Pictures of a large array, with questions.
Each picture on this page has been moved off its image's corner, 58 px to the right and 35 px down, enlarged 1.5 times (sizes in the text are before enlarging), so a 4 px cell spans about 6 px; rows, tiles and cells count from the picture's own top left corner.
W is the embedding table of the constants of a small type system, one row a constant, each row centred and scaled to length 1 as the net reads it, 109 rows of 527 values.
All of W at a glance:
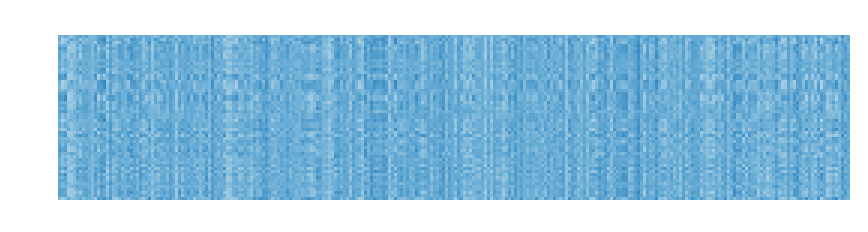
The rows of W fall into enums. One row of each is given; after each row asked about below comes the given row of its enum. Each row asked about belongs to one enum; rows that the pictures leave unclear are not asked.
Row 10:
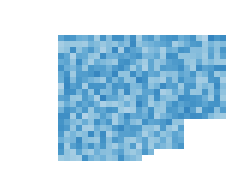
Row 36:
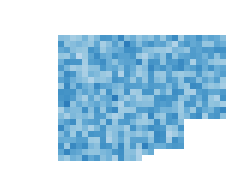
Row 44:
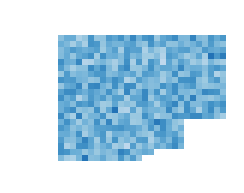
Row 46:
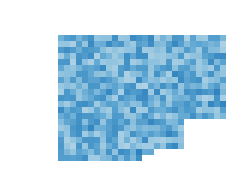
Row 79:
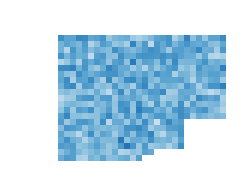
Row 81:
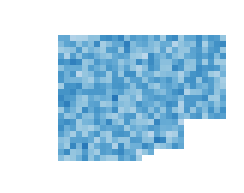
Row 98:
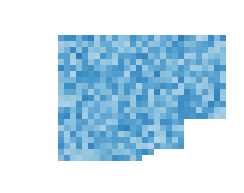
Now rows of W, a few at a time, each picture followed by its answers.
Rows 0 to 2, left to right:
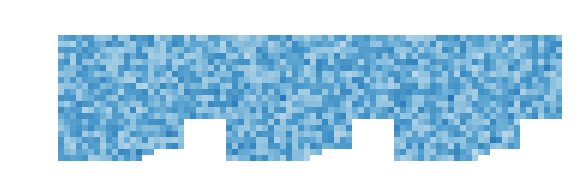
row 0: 46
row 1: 36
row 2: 81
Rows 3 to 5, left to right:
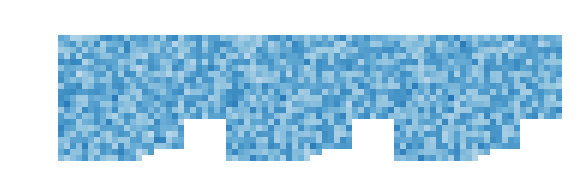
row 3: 81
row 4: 36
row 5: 36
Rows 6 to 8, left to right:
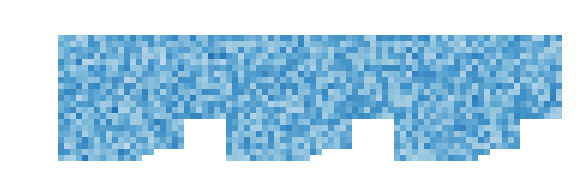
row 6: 44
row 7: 10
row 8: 98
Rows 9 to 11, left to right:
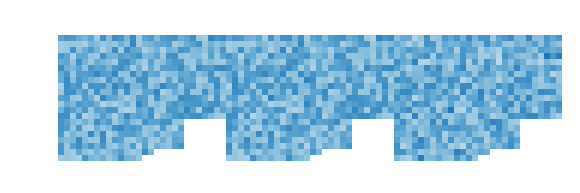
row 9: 10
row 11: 44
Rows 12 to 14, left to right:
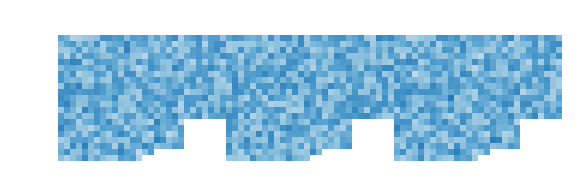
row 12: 81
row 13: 10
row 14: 81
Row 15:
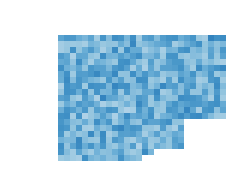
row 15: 10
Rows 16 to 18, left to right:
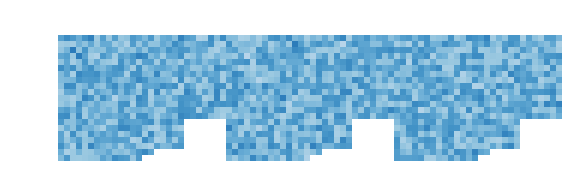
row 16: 98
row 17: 36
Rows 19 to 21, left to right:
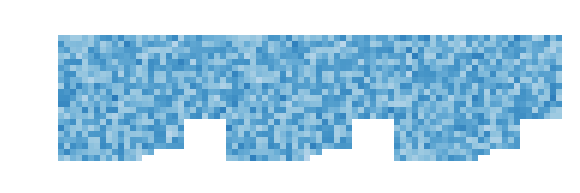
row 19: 36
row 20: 36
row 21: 98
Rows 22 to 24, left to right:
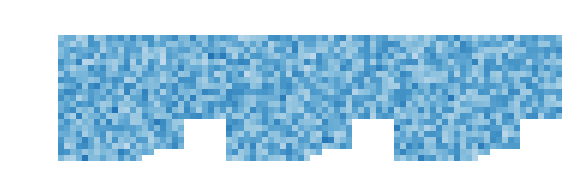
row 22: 44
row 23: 81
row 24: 36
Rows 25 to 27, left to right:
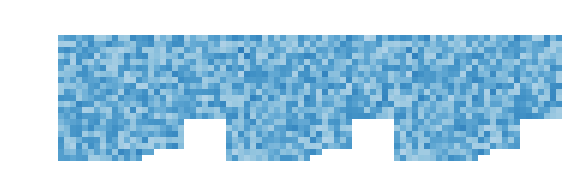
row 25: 46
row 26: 98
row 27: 98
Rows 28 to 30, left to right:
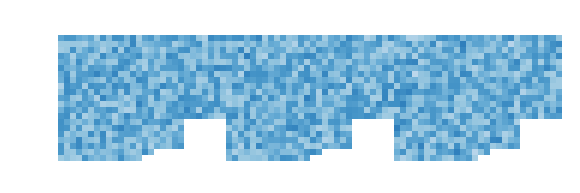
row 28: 10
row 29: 98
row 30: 81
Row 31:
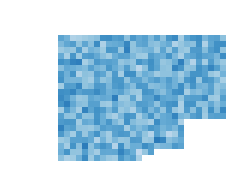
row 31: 81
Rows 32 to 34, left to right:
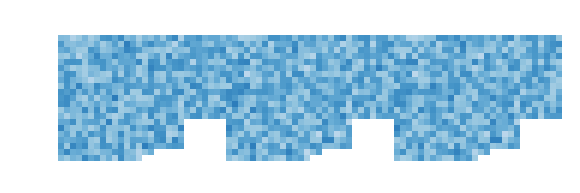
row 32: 36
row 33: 81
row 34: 81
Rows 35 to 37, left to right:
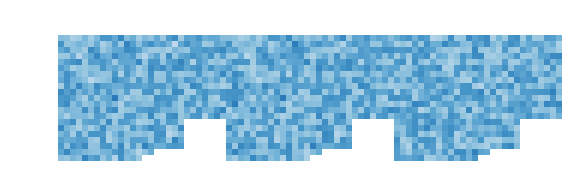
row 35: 36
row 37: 46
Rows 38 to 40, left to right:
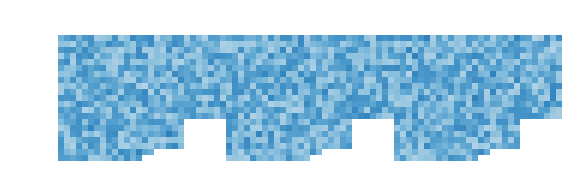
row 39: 10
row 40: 98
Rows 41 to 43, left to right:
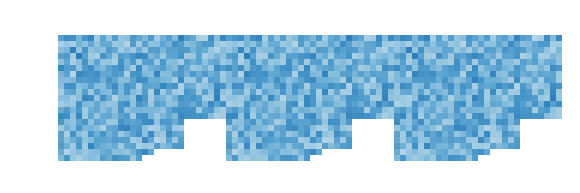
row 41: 98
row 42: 98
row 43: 98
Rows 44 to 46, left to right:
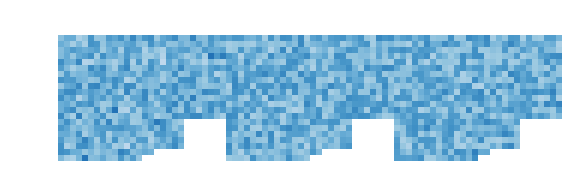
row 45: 10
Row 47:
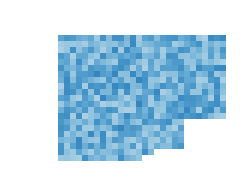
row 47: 10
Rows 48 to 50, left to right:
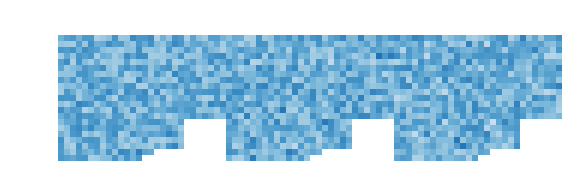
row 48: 46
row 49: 44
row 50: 79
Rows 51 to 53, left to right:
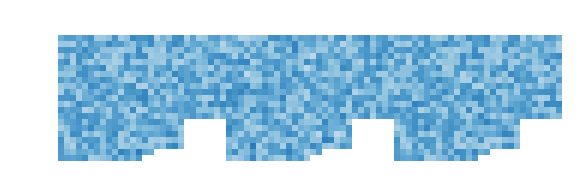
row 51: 46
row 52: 81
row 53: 46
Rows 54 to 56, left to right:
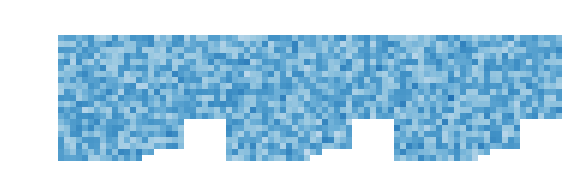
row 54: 46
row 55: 81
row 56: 36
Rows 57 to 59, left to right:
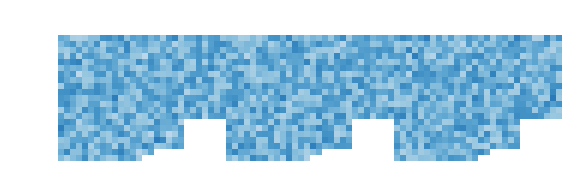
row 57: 81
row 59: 98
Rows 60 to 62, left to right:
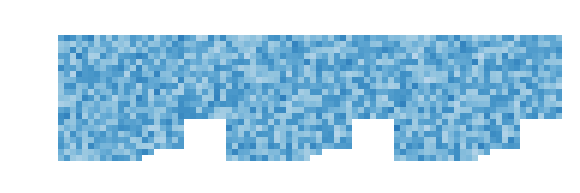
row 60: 98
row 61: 36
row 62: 36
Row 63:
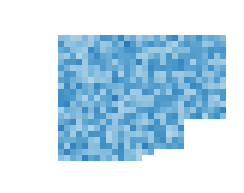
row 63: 36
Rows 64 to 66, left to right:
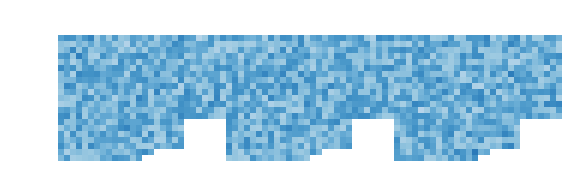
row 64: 98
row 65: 10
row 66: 46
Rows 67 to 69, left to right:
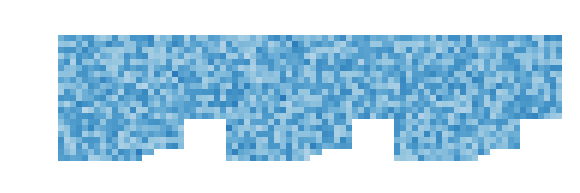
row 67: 46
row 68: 36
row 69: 10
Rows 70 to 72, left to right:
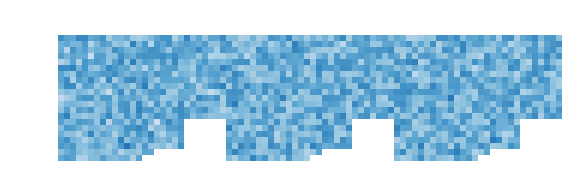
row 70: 79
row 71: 36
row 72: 81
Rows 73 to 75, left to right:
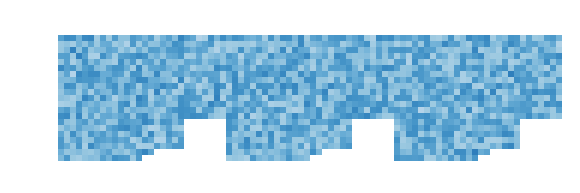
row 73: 98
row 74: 10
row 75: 46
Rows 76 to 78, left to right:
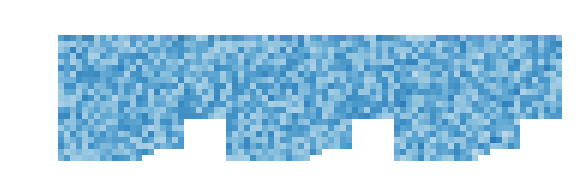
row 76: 98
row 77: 10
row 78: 81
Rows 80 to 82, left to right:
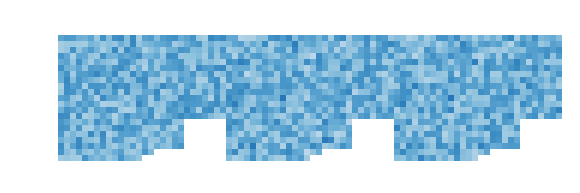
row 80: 10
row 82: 36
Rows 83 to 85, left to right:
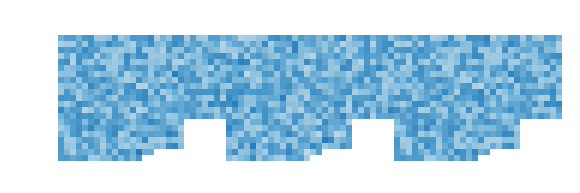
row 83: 46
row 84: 81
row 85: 46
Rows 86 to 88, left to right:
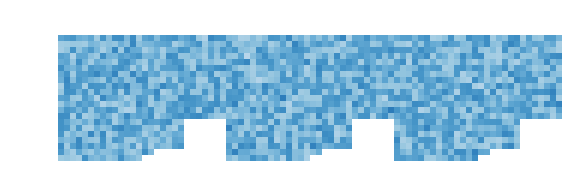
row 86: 10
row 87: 36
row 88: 46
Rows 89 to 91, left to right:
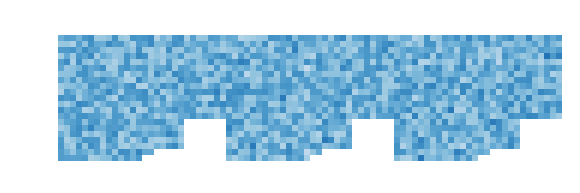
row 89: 46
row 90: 81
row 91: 44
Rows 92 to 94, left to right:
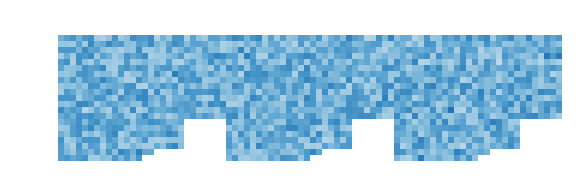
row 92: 46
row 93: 98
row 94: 44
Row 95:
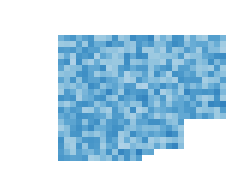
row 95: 46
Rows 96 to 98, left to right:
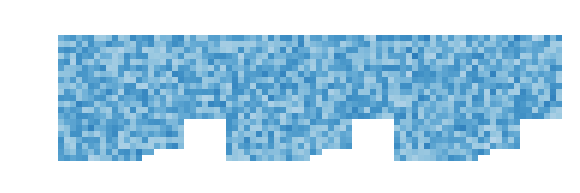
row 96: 46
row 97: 10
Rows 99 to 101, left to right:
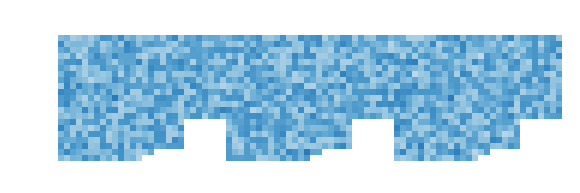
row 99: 36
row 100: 46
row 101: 81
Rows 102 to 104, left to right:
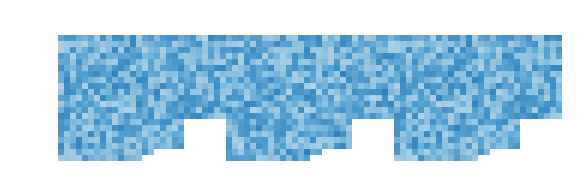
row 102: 10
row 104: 10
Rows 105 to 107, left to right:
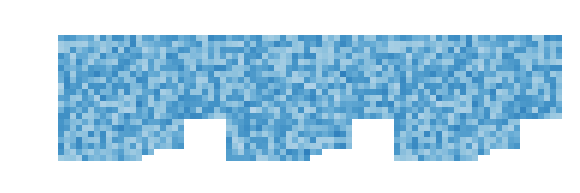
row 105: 10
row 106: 46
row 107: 10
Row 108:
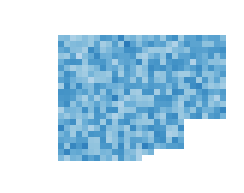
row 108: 36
